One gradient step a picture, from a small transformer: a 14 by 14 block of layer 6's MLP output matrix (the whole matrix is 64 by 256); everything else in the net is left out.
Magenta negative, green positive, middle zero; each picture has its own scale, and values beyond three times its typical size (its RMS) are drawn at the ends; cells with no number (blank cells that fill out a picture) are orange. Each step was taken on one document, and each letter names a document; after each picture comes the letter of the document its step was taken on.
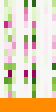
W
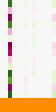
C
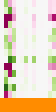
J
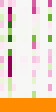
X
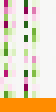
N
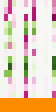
W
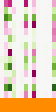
W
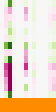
J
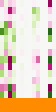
X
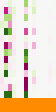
N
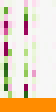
N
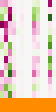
X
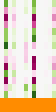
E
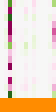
C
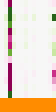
C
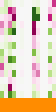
X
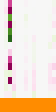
C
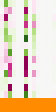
N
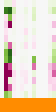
J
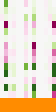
E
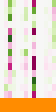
W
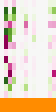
J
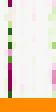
C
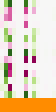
N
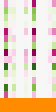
E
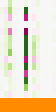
N
